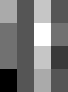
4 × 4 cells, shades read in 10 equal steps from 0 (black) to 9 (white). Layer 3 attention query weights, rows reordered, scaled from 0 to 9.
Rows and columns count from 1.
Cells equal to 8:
0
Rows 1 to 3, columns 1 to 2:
6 3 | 4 3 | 4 3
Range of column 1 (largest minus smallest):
6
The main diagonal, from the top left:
6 3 7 3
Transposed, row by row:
6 4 4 0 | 3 3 3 3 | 7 9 7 6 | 3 4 2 3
